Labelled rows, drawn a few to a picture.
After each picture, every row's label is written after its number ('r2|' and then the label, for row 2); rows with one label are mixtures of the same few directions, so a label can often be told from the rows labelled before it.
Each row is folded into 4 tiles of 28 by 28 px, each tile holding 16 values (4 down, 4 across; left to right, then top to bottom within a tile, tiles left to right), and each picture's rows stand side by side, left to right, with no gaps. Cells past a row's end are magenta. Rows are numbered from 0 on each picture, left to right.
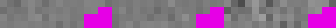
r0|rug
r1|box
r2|rug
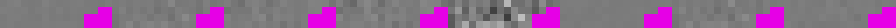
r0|rug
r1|box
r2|rug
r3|rug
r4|box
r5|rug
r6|box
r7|box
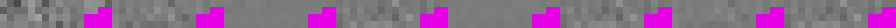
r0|rug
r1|box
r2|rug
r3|box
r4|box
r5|box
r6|box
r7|box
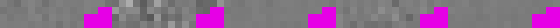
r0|rug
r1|rug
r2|rug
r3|box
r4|rug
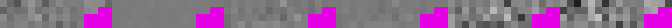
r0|rug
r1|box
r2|box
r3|box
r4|box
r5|rug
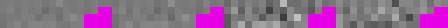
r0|box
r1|box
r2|box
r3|box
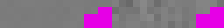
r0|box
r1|rug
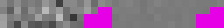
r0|box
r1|rug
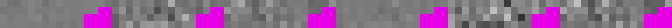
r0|rug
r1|box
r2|rug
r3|box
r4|box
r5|rug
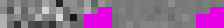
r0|box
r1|box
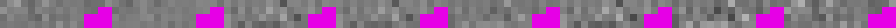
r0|rug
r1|rug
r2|box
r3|box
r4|box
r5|box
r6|box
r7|rug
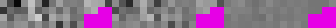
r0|rug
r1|rug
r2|rug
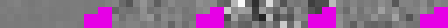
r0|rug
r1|rug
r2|rug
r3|box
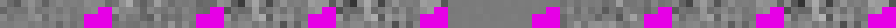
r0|rug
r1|rug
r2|rug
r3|rug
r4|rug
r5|box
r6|rug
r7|rug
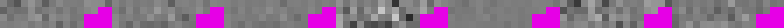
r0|rug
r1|box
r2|box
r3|box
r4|rug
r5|rug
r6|box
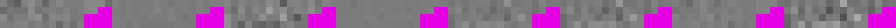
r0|rug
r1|box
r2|box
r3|rug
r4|box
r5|box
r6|rug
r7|box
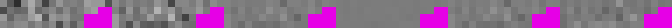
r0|rug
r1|box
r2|box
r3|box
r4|box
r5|box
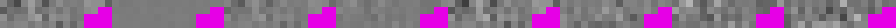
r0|rug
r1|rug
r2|rug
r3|rug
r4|rug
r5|box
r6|rug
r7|box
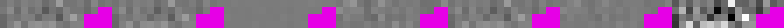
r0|box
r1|box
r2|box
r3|rug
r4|box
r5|rug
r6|box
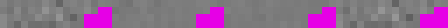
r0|box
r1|rug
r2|rug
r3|box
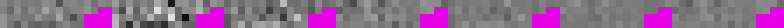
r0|box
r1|box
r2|box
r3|rug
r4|box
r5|rug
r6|rug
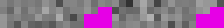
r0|box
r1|rug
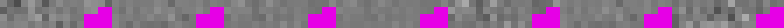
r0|rug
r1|box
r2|rug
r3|rug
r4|rug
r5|box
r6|box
